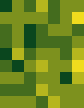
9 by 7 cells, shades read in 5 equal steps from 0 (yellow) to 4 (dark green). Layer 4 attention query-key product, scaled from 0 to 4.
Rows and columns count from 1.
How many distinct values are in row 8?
3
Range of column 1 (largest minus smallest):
2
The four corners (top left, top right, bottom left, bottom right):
4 2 2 2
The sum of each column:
26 20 26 18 20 22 13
